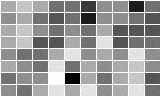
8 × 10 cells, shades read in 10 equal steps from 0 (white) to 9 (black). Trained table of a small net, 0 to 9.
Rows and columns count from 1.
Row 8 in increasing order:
1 1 1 3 3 3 4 4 5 5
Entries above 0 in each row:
10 10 10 10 10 10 9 10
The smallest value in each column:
3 2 3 0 1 1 1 3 1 4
